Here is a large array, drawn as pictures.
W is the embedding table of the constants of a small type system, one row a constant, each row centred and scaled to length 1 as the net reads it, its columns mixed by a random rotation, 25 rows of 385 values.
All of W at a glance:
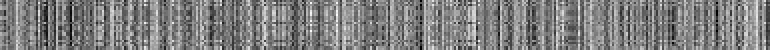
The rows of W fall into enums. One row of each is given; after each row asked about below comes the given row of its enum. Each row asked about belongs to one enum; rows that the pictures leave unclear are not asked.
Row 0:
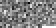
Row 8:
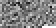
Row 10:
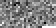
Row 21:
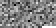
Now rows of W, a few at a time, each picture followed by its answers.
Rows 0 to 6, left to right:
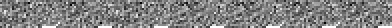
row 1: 10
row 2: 0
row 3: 8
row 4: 8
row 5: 10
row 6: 10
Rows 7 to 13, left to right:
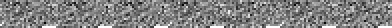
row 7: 10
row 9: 8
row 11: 0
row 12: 10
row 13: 21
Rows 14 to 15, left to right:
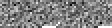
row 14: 21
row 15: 10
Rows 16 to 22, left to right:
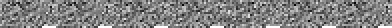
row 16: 8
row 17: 8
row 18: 21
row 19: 21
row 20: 0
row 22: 8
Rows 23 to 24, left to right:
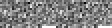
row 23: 0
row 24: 0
